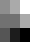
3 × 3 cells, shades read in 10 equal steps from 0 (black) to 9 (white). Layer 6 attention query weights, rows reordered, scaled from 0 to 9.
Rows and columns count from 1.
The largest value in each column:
5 6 9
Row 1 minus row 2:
1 2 3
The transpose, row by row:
5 4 3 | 6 4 1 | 9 6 0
